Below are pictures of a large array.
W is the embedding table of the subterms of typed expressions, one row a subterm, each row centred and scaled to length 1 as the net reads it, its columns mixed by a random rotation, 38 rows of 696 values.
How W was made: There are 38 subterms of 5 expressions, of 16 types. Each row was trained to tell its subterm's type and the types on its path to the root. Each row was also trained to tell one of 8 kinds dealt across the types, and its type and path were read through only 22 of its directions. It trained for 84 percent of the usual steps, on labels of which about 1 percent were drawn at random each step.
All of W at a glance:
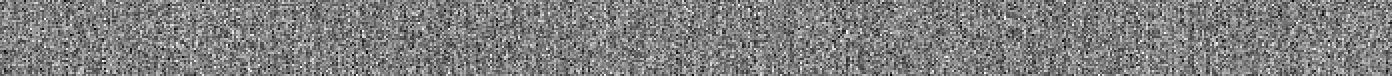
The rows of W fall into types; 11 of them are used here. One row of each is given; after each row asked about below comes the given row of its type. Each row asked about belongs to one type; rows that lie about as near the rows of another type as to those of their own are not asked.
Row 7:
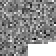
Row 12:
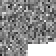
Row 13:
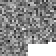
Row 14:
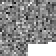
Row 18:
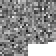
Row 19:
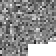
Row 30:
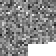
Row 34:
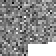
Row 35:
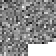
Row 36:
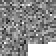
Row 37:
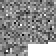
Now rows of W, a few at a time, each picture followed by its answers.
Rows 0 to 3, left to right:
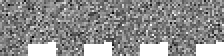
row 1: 37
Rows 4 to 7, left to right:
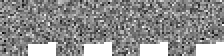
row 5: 7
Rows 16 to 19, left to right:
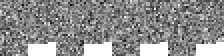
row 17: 36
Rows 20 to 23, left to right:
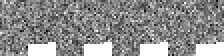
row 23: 12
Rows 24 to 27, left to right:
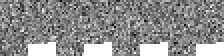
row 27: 30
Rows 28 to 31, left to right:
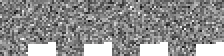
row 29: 19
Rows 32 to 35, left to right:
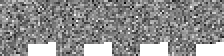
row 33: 30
